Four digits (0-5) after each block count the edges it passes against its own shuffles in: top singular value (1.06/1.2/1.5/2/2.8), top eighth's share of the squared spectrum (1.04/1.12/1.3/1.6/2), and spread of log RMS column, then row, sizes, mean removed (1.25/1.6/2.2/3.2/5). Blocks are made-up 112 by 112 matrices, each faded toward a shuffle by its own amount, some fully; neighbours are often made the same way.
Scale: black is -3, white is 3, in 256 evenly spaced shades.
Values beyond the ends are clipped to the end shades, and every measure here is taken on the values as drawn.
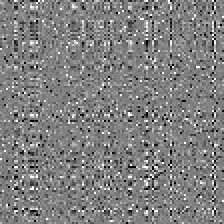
5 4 3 3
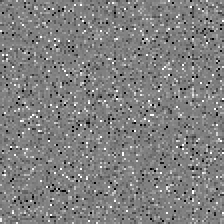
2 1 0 0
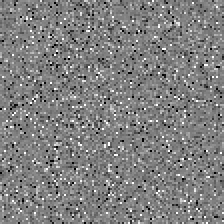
3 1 0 0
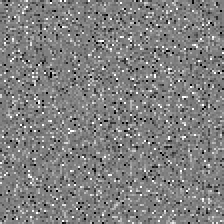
2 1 0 0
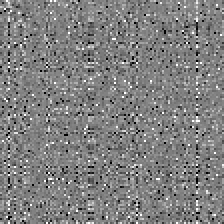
5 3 3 2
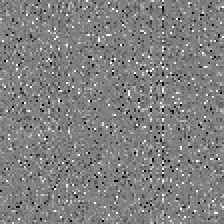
4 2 1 0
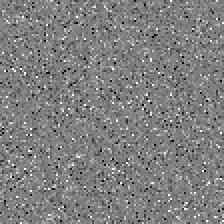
0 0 0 0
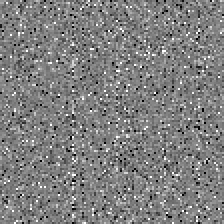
1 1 2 0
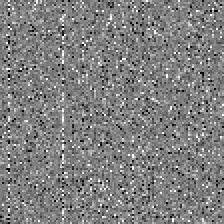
2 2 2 0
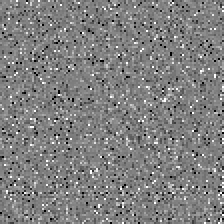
3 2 1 1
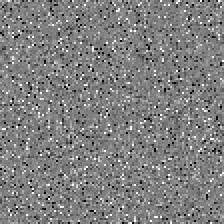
2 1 0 0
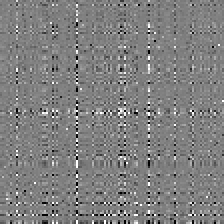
5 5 4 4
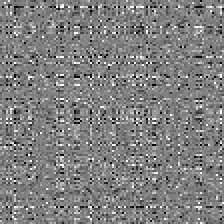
5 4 3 4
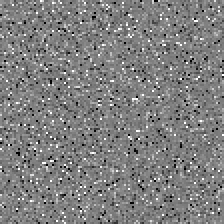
2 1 0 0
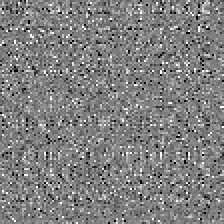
4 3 2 2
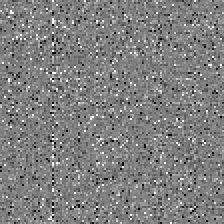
4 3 2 1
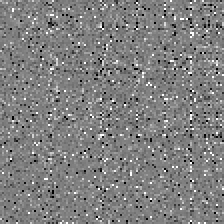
4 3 2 1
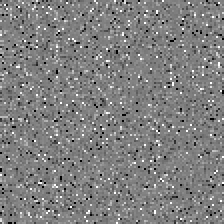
2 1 0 0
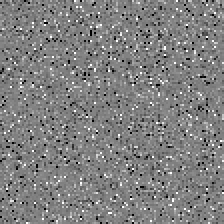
2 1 0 0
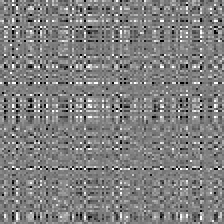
5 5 4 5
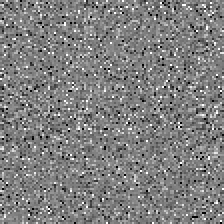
3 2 1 1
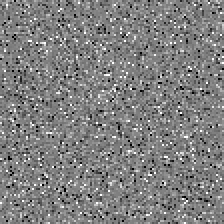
3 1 0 0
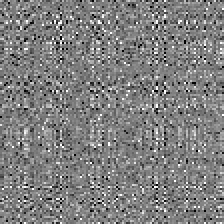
5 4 3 3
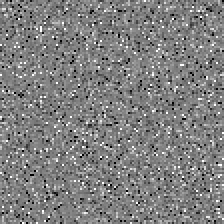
2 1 0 0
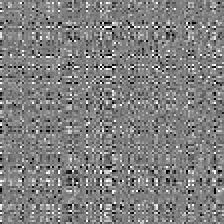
5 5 4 4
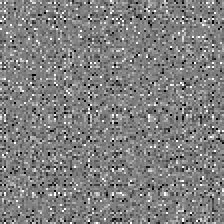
5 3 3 2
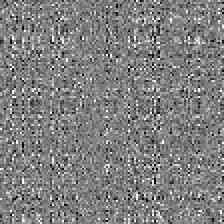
4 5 4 3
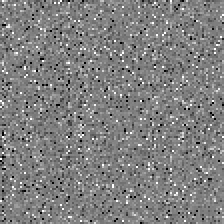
1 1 1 0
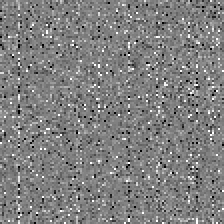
2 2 2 1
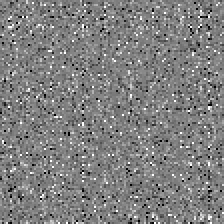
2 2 2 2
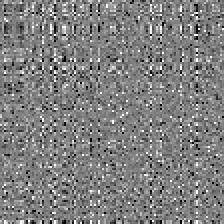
5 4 3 3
